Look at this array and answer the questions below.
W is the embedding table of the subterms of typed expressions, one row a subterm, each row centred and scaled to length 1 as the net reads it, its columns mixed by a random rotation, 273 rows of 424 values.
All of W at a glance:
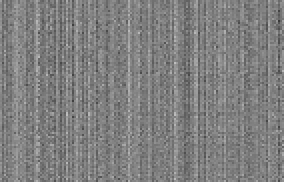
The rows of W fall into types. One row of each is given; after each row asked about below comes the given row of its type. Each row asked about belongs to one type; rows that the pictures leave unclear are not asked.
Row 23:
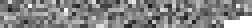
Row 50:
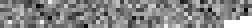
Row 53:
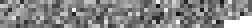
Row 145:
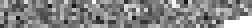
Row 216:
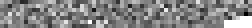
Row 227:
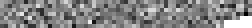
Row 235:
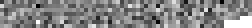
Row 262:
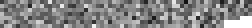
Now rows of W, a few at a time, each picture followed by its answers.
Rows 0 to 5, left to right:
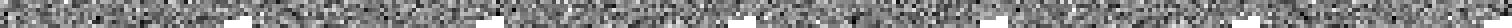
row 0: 145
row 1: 216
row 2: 23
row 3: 235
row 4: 23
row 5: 216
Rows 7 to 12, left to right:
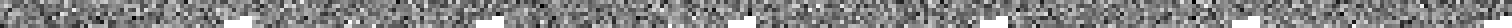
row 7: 145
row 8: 262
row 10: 262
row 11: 23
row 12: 262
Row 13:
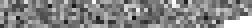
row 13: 145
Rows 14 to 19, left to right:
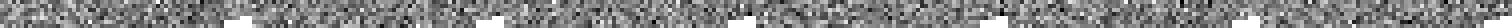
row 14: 53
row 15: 235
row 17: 216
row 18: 227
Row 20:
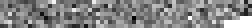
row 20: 216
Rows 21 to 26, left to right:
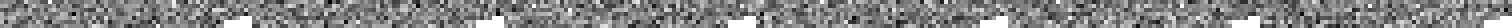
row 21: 145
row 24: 145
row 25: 50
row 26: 216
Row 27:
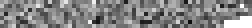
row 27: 227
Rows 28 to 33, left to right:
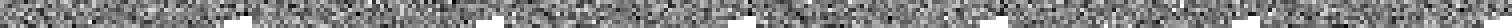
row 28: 227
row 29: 50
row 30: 216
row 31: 216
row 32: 53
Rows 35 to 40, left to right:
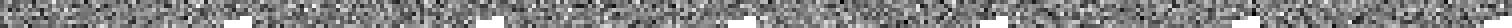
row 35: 23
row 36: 262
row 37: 23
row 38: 23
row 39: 216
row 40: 227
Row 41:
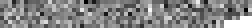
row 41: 50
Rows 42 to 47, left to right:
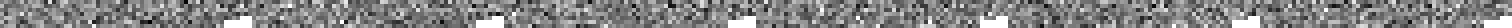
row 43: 227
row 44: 216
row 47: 23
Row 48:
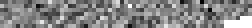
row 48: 50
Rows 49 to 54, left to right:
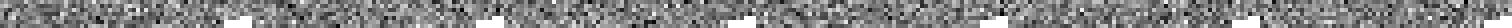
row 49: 145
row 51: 50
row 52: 216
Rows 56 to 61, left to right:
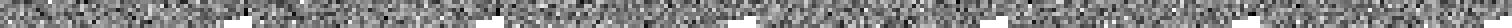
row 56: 50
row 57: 50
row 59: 53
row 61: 235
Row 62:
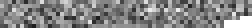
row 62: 227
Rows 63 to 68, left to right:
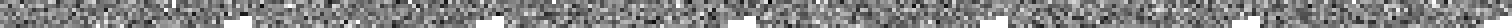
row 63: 53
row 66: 235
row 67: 227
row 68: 145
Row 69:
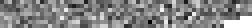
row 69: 23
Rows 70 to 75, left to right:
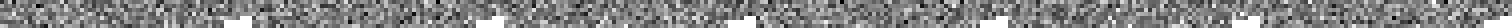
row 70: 235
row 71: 23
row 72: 262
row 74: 262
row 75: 145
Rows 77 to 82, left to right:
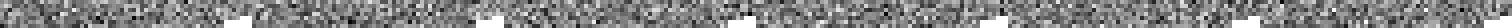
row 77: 145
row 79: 227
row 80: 216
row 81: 262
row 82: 53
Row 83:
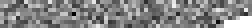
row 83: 145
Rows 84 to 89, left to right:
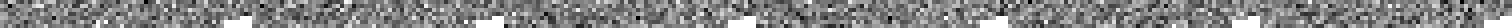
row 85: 262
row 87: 216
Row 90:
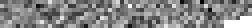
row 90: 50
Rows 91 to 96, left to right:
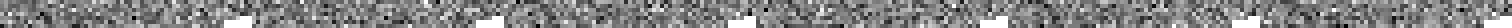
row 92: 145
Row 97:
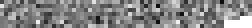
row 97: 235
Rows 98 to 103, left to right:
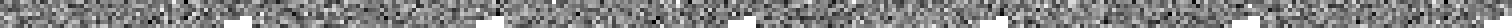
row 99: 216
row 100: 53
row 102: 227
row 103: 23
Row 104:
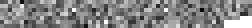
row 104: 53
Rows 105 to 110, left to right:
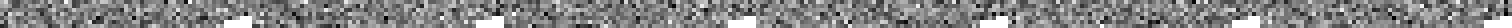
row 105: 145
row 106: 216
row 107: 216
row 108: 227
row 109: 145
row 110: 216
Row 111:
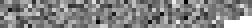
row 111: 23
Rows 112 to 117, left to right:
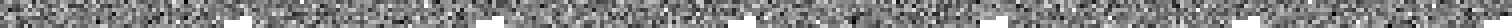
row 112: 23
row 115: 235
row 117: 50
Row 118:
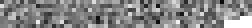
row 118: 235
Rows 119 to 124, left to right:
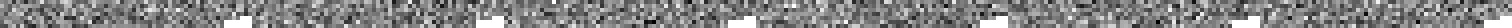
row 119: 227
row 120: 262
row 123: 23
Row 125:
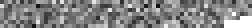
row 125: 235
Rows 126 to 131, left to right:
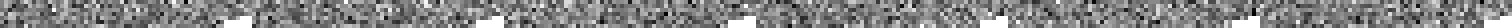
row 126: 145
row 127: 145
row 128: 227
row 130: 50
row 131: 235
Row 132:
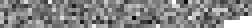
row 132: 145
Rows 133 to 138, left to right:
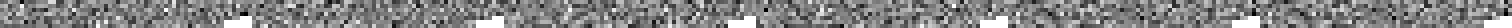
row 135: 23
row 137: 216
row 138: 216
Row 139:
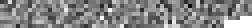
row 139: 262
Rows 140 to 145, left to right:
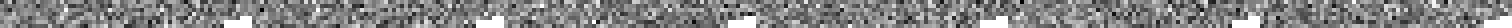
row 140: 23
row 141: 23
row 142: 227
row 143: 262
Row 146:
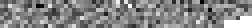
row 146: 50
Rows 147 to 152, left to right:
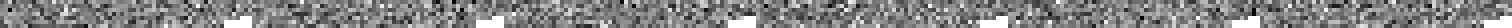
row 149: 216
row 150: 262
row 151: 50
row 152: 23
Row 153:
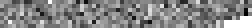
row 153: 50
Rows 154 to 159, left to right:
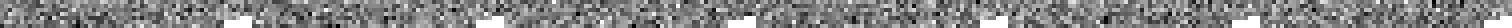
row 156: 50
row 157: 235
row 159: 227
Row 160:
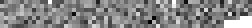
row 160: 53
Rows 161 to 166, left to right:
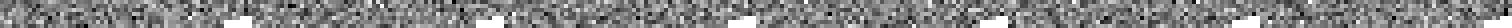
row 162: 50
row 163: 216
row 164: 145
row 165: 145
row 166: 50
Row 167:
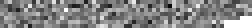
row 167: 23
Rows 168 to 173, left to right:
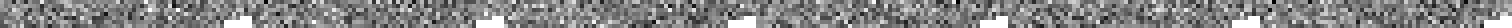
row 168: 227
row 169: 235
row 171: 227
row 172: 227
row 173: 23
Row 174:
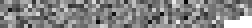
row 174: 23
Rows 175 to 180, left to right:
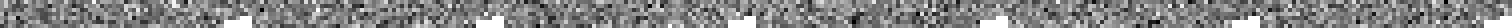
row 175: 145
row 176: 23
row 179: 50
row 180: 23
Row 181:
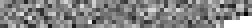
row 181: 227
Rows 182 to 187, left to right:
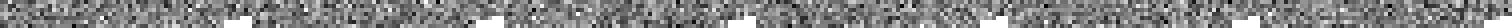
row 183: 145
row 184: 227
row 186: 235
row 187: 216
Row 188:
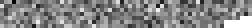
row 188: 235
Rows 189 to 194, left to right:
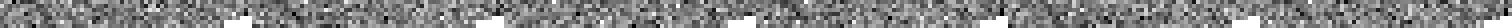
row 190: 216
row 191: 50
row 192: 50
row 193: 145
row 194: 50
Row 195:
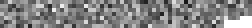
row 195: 262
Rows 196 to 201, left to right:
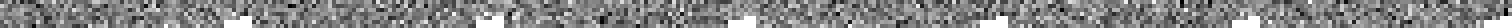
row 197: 235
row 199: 262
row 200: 227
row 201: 50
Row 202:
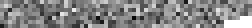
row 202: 145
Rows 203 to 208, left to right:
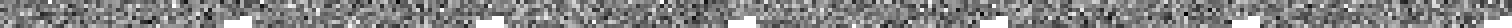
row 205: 53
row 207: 53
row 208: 262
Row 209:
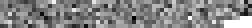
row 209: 216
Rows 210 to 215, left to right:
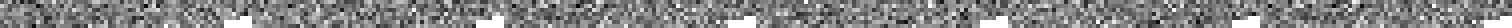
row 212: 262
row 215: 262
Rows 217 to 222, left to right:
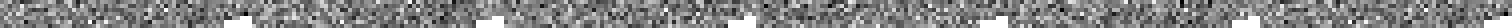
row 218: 53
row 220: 262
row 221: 227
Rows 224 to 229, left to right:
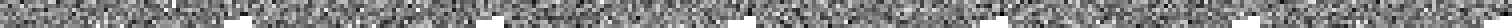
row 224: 53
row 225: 53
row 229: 216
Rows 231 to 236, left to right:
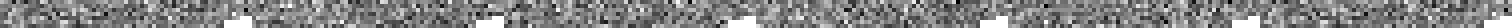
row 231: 216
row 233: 145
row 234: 53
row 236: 216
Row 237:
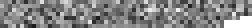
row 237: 227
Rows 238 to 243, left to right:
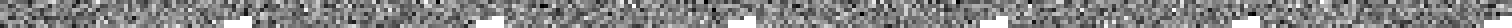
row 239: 145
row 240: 50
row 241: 50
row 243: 227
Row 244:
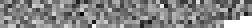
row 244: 262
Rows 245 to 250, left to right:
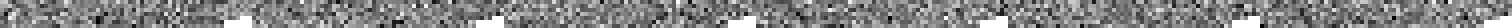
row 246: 50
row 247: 53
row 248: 216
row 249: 227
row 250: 145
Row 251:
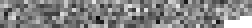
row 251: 145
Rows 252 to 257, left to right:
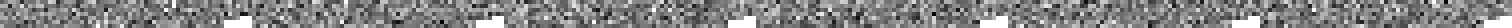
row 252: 53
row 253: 227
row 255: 53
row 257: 145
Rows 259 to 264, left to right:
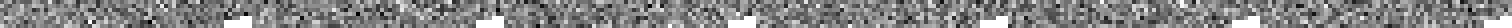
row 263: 145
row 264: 50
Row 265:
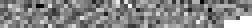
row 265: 50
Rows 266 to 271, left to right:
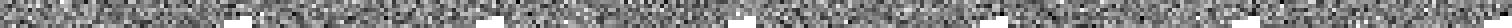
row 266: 227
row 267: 216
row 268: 235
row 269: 227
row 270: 216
